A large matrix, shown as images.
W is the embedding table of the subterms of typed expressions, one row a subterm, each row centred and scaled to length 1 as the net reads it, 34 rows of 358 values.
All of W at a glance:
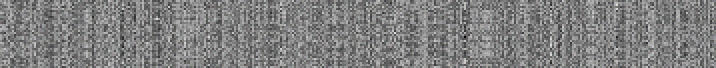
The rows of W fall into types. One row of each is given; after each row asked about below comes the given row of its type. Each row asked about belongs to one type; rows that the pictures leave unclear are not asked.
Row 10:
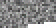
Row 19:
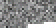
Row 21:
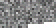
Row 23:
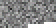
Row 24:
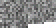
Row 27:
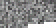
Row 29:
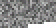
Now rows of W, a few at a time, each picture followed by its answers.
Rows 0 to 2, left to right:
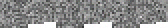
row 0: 29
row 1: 24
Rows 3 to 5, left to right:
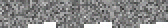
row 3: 29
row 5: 23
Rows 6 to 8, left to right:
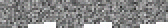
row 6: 21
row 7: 10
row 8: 23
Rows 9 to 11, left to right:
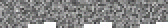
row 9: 23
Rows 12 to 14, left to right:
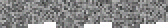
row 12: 19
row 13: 27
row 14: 24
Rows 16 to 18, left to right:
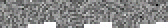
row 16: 10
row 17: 29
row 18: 19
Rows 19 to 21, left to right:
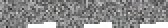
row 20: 29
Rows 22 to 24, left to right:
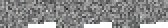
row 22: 27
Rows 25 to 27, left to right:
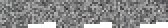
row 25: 19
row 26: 23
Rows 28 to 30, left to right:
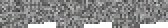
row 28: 10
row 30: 24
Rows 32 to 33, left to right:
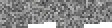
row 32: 19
